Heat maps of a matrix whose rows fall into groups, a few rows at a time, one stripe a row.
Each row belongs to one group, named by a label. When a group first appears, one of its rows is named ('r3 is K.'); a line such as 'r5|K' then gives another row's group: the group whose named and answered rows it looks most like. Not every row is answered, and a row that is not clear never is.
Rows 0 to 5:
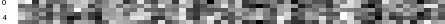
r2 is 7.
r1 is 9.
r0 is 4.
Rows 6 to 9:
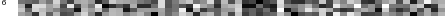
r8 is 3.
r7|3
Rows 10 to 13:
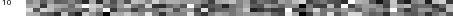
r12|3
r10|9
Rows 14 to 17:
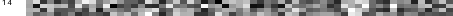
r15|3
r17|7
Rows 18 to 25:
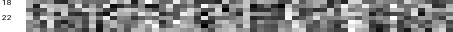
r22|3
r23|9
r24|9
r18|7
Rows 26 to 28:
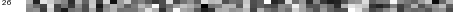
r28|9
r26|3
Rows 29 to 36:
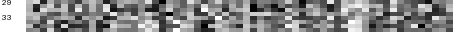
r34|9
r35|7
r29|4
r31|3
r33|4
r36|9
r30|3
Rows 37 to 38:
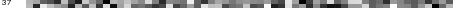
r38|3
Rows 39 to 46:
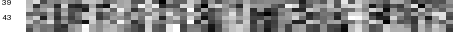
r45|9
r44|3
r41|3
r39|4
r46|9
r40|7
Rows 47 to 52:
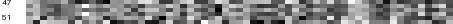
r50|9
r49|7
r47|7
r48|9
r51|4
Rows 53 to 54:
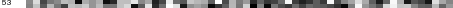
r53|4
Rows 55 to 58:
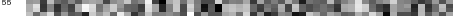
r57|9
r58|3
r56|9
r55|4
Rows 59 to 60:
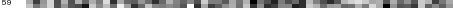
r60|3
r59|3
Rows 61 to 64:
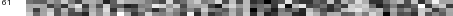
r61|4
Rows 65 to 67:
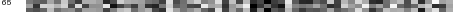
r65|4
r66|3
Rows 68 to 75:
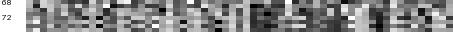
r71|4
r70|4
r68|3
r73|4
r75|4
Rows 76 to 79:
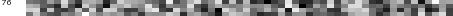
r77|7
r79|9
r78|9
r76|4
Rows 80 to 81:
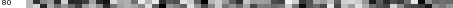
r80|7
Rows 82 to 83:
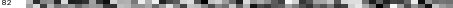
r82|7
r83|4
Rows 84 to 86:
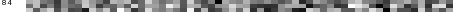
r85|9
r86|3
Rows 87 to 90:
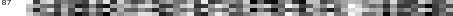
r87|3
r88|7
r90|7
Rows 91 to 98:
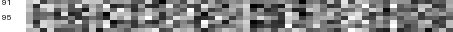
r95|7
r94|7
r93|3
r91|4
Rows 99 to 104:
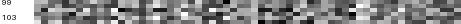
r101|3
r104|3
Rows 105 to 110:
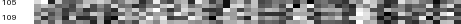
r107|7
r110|9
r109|7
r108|9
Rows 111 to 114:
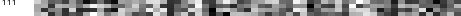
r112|4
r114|9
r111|7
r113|7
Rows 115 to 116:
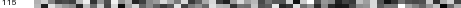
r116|3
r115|9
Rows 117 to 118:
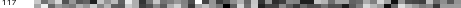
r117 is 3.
